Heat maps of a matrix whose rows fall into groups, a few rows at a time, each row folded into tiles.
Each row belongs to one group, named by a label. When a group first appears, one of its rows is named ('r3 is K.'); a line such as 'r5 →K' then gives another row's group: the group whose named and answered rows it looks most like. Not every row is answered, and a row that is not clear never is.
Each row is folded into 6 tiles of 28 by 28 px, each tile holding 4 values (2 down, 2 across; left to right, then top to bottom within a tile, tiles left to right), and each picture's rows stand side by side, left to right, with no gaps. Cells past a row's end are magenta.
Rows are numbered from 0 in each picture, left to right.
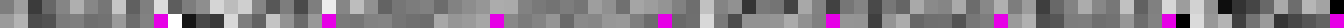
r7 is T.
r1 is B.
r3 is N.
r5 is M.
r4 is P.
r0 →M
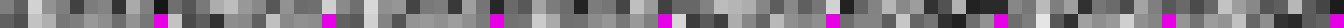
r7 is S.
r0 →P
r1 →B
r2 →P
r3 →P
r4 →B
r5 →S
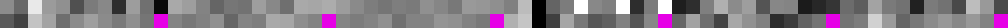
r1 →N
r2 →N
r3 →M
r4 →S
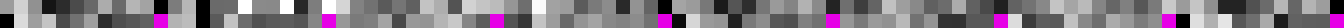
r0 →T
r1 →M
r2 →N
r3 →P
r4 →T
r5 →S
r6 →B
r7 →T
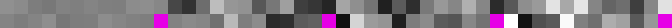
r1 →S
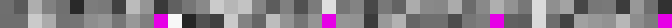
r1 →B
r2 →M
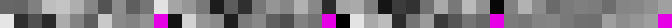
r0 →B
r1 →T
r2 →T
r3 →N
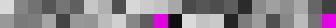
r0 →N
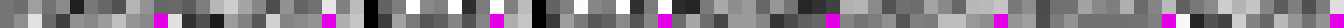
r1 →B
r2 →M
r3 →M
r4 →S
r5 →N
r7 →B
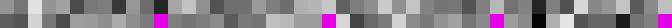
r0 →P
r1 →N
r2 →B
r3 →M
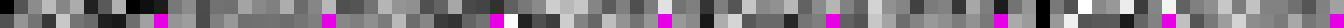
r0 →S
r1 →M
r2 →S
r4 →M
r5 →P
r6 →M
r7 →B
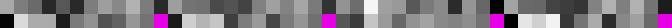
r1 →T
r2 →P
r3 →T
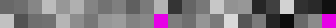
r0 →B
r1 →S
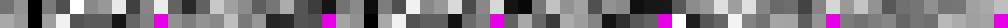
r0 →M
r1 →S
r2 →M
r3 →S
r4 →B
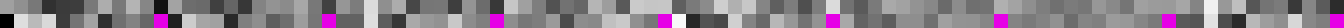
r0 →T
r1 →T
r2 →P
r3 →N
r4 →B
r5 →B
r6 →N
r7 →P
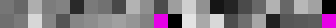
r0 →P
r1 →T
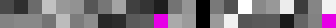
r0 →S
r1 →M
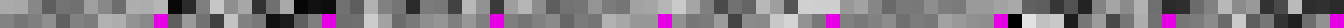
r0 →N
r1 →S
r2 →P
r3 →N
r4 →N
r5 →N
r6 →T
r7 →S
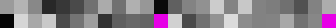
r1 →B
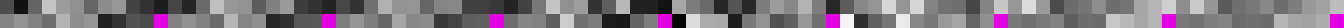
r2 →S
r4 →T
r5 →B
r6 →N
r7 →N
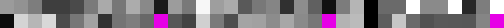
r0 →T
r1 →P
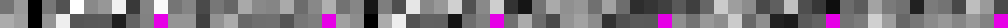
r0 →M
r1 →M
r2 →M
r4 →S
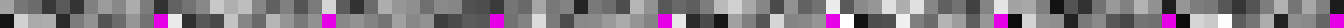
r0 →T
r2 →S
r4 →B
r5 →B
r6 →T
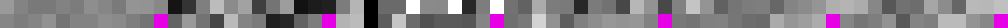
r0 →N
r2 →M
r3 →P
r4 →N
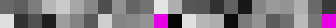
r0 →B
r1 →T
